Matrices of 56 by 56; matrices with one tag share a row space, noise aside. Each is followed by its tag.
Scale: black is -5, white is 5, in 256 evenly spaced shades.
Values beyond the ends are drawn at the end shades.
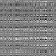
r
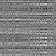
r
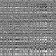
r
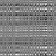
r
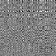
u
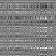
r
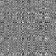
u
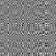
u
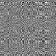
u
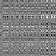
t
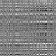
r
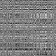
r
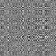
u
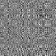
u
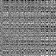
t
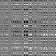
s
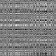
r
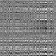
r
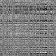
r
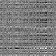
r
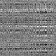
r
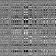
s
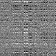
s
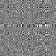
u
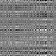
r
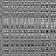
t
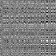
t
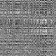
r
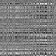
r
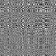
u
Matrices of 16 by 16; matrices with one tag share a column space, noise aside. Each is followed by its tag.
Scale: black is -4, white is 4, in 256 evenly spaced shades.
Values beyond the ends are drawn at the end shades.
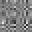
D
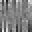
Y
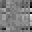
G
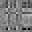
G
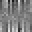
Y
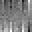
Y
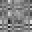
D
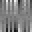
Y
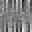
Y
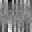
Y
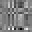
G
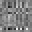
G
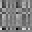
G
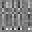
G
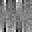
Y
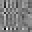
G
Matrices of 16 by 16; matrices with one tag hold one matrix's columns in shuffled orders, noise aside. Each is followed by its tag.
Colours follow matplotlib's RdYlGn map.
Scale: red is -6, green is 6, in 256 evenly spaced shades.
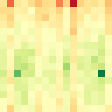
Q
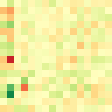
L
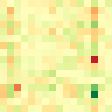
L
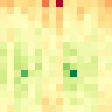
Q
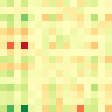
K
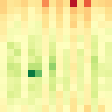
Q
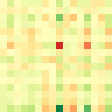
K
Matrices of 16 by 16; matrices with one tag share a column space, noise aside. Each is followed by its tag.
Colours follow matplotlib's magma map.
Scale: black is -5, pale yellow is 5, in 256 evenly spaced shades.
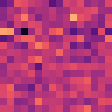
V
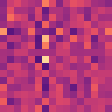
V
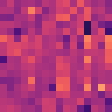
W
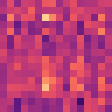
W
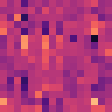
W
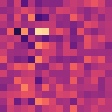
V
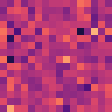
V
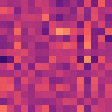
V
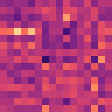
V
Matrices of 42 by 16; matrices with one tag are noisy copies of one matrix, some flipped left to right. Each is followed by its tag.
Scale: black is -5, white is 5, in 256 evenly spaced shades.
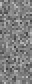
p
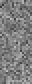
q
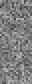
q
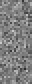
p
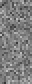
q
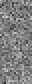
q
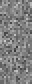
p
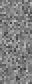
p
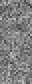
q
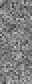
q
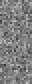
p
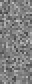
p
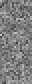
q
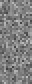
p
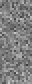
q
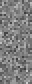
p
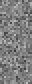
p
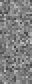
p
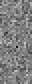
p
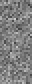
q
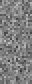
p
